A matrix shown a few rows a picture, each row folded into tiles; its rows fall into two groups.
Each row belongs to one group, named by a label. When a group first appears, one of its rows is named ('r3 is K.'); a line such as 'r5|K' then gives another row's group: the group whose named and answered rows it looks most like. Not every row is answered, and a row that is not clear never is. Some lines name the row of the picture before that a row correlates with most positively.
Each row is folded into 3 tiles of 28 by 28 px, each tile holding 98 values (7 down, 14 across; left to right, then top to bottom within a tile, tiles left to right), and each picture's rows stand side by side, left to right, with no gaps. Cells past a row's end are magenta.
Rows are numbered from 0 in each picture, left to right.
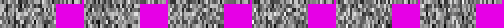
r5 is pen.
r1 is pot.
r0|pen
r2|pen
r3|pen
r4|pen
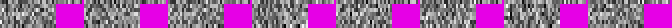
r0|pen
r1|pot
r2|pen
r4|pen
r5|pot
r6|pen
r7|pen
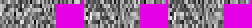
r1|pot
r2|pot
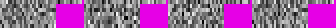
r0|pot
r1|pot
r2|pen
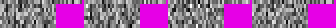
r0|pen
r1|pen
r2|pot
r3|pen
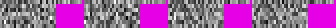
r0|pot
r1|pen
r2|pot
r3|pot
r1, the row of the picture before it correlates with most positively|1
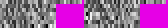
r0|pot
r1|pot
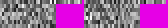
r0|pen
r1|pot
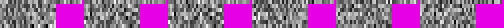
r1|pen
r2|pen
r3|pot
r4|pen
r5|pen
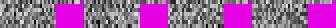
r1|pot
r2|pen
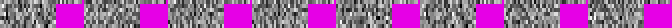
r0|pen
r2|pot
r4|pot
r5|pen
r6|pot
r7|pot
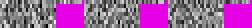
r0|pot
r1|pen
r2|pot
